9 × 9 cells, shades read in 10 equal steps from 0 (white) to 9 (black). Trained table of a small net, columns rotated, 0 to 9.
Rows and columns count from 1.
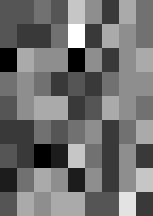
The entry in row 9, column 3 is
4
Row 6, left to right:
7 7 5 6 5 4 7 5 3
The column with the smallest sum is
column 8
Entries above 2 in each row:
8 8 9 9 9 9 8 8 8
